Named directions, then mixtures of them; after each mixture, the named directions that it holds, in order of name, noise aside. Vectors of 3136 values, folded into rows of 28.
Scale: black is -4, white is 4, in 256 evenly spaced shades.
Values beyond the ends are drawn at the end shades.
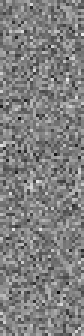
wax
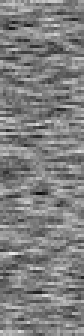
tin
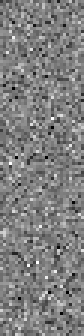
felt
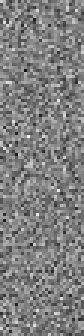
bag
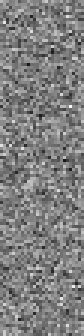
bag, tin, wax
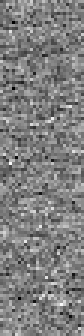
felt, tin, wax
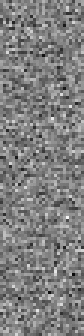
bag, felt, tin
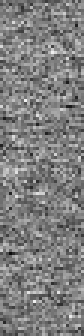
tin, wax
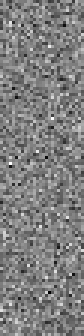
bag, felt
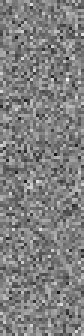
wax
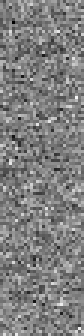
felt, tin, wax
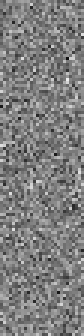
wax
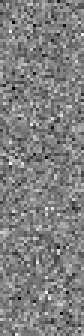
felt, wax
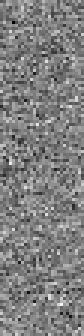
felt, tin, wax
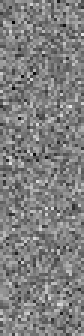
felt, wax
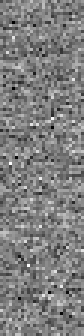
felt, tin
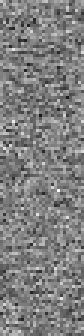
bag, tin
